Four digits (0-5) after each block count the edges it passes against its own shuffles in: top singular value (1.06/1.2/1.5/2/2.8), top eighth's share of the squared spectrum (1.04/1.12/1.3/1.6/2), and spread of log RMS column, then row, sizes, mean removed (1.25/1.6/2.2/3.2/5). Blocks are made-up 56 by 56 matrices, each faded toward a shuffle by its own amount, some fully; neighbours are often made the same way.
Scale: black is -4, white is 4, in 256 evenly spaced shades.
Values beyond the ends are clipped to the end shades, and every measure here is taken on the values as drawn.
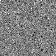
0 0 1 0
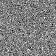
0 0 0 0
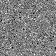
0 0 0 0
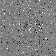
2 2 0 1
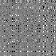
4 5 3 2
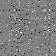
3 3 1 1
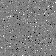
0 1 0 0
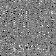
3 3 1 1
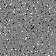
2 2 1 0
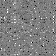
3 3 1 1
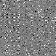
3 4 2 2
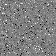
1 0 0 0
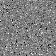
2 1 0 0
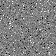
0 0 0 0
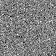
0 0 0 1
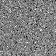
0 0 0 0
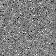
0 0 0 0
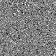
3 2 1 0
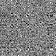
3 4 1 2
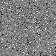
0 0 0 0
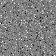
1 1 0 0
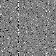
3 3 2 0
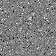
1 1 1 0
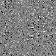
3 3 2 0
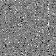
2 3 2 0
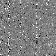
3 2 2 0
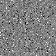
2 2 1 0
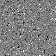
0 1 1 0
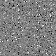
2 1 1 0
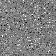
2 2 1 0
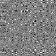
4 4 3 2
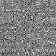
3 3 1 1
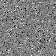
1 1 0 0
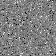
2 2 0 0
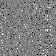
3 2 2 0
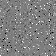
2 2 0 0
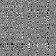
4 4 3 2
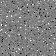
0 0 0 0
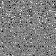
3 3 1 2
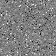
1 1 0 0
